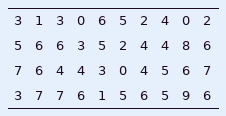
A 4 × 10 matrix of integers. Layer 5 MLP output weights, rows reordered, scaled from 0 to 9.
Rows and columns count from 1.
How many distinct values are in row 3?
6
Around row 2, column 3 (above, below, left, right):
3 4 6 3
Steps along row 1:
down up down up down down up down up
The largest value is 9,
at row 4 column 9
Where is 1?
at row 1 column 2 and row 4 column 5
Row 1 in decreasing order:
6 5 4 3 3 2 2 1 0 0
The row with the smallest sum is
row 1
